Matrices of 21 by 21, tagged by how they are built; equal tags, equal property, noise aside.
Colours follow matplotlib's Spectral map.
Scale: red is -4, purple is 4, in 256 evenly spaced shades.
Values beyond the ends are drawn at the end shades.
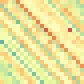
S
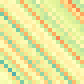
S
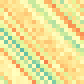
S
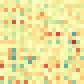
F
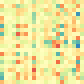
F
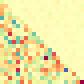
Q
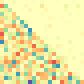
Q
